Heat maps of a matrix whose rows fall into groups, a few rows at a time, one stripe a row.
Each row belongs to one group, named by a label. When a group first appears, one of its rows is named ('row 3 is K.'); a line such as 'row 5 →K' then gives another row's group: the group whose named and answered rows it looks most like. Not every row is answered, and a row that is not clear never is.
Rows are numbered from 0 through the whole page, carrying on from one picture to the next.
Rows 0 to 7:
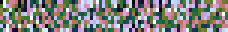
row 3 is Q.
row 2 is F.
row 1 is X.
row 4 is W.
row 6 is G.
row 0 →X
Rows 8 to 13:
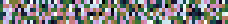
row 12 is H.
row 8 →W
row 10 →H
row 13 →Q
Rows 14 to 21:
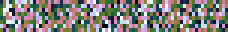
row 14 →Q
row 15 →H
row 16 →Q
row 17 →X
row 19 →H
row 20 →W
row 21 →G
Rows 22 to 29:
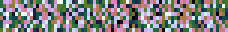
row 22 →F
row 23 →Q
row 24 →G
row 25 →Q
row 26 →G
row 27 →F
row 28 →F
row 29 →Q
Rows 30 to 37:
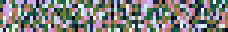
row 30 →Q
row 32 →H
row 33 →H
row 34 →W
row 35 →F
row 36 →W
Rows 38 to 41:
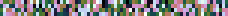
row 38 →W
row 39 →W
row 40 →X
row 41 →H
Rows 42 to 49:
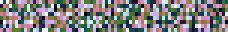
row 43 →X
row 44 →G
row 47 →X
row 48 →W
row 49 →F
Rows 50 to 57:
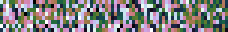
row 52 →H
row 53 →F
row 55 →X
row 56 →G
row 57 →Q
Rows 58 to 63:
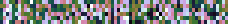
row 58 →F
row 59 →H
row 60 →H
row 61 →W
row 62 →H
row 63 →F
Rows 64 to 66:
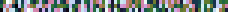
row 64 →H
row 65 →H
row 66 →X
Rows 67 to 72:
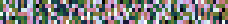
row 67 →W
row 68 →Q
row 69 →X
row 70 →G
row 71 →G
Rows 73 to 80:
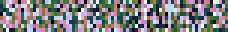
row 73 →X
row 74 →Q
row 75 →H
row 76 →X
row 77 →F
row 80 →G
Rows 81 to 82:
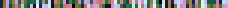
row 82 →W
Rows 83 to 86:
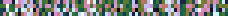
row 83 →Q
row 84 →Q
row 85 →Q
